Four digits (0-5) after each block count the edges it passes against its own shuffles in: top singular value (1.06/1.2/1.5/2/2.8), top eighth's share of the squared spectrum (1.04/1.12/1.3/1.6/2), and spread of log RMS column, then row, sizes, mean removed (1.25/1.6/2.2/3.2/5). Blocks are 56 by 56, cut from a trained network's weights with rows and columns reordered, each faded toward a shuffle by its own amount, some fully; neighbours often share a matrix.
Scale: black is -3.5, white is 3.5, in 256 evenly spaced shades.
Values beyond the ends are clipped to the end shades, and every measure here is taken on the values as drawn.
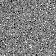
0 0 0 0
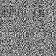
4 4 2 1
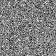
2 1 0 0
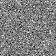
1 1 0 0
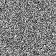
0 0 0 0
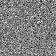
0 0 0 0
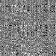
3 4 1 3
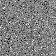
0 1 0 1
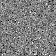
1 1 0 0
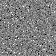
0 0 0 0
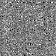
2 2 0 2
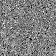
0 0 0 0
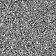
0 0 0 0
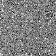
2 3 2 1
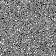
0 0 0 0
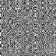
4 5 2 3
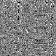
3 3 2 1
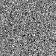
2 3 1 1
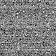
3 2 1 0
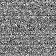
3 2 0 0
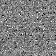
0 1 0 0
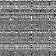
4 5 3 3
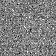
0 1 0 0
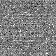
2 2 0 0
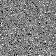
0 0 0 0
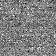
1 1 0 0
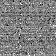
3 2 1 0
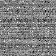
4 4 2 1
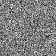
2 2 0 0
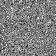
2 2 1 0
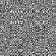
4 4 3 2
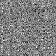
3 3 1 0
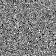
1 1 0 0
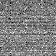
3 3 1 1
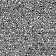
1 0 0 0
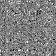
2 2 0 2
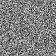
2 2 1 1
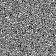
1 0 0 0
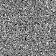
2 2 1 0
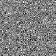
3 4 2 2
